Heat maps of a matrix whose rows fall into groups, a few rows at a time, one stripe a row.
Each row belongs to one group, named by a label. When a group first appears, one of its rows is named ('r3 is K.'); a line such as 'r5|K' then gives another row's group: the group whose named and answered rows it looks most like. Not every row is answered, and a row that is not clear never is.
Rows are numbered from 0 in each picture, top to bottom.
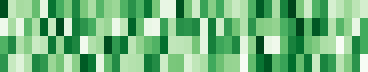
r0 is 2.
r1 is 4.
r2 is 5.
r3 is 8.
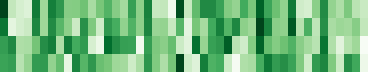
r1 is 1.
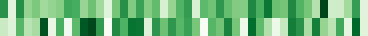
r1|4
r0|2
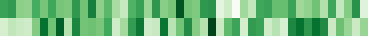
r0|8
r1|4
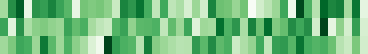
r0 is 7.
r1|2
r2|5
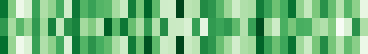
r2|8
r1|5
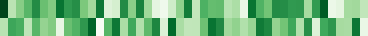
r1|8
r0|2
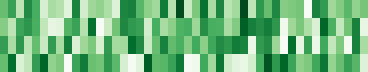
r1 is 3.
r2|1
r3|8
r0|3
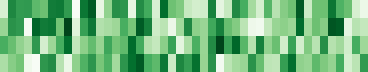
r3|4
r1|7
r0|7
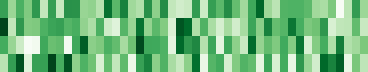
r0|5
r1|2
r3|7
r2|4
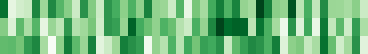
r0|1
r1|1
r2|3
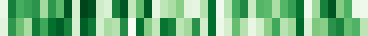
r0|7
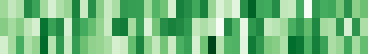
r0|3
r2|4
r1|4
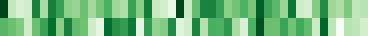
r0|1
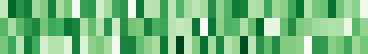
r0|7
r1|5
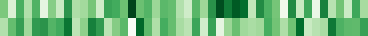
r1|7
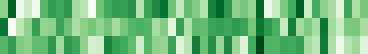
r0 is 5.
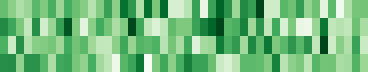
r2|2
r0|5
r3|3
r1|1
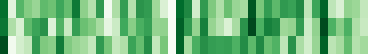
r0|2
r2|1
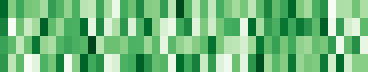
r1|2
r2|8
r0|2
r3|4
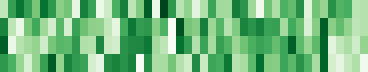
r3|5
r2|2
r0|7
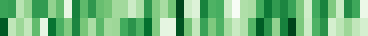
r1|2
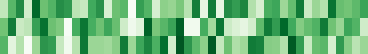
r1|8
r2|4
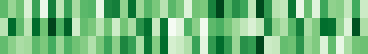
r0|1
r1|7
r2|5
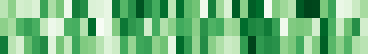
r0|4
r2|3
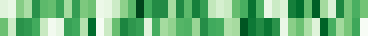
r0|4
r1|3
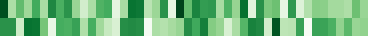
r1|3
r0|1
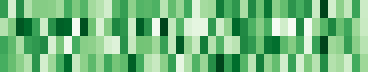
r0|2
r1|7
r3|1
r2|3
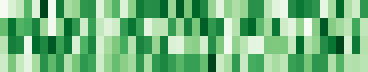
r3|4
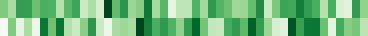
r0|5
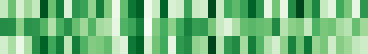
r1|3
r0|4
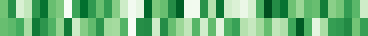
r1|7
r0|8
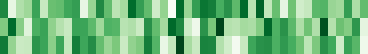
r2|8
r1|8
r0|1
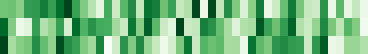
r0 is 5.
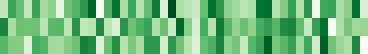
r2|8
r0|8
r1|2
